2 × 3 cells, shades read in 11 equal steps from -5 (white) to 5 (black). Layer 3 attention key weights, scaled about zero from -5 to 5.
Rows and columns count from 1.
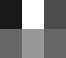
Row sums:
1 1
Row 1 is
4 -5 2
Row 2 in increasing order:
-1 1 1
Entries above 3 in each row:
1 0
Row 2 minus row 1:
-3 4 -1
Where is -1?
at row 2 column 2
